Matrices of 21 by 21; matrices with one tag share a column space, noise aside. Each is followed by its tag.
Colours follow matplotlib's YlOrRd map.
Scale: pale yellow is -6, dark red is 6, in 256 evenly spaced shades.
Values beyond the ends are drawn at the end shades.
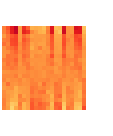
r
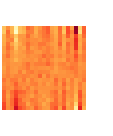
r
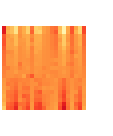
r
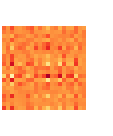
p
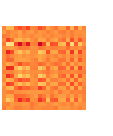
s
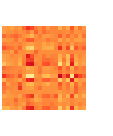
p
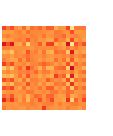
s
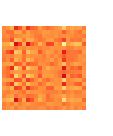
s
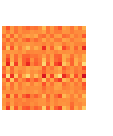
p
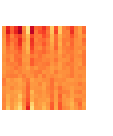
r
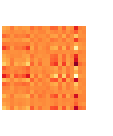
p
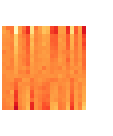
r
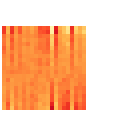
r
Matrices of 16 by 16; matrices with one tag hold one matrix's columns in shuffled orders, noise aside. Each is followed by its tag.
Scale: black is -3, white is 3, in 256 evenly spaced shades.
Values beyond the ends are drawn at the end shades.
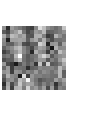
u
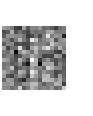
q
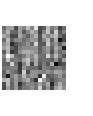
u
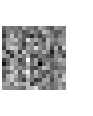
q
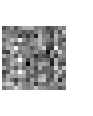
q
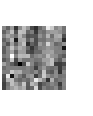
u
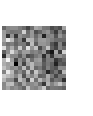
q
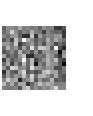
q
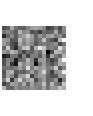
q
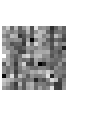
u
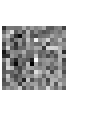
q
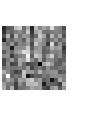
u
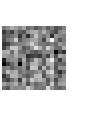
q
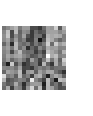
u
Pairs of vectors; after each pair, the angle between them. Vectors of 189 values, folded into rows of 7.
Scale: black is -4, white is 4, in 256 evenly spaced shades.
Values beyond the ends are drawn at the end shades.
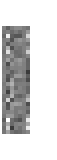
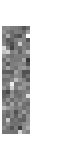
partly aligned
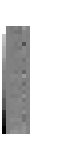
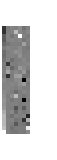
partly opposed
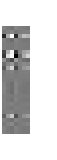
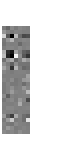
nearly opposite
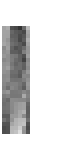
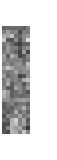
partly aligned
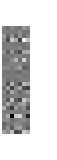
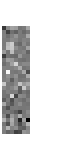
orthogonal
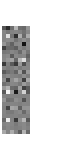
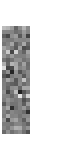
partly opposed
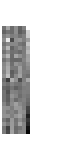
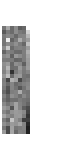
nearly parallel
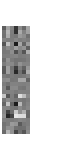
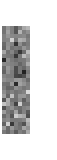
partly aligned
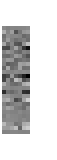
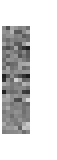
nearly parallel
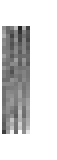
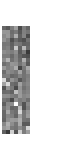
partly aligned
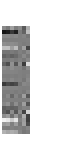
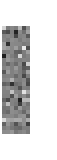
partly aligned
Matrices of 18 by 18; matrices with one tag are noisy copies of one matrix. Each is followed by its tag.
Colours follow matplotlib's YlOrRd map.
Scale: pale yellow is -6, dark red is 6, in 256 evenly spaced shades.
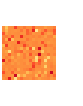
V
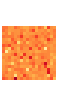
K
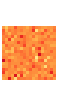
V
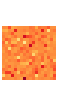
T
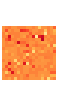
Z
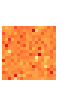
V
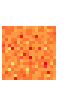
K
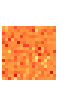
V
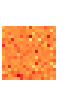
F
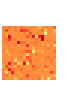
Z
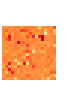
Z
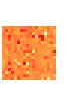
Z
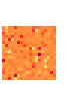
V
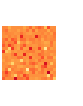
K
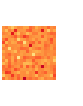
T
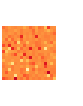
K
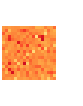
Z
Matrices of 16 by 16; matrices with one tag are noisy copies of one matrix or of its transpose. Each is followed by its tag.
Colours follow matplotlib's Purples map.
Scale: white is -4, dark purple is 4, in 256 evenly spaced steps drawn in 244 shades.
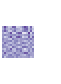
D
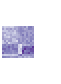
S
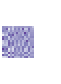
D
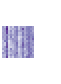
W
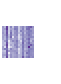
W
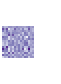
D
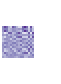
D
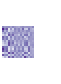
D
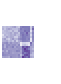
S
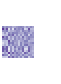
D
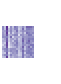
W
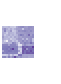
S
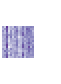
W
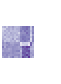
S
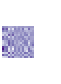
D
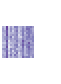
W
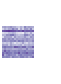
W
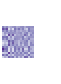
D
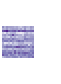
W
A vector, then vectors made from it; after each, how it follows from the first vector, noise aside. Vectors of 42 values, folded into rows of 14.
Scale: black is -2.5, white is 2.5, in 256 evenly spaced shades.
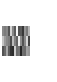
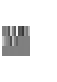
partly zeroed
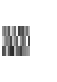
copied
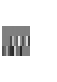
partly zeroed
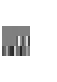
partly zeroed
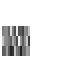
copied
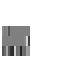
partly zeroed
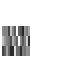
copied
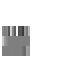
partly zeroed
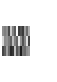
copied
